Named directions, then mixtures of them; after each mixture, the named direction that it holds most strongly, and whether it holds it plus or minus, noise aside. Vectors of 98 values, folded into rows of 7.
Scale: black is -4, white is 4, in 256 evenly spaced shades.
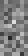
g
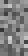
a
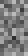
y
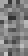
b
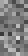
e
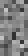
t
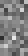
t, minus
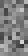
t, minus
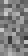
a, minus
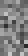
a, minus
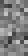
a, minus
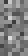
g, minus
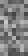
y, minus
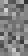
e, plus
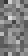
b, minus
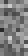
a, plus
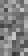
t, minus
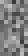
y, minus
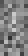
g, plus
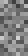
e, plus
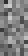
a, plus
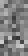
g, minus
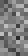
e, minus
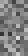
e, plus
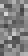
y, plus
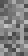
e, minus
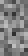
y, minus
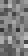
a, plus
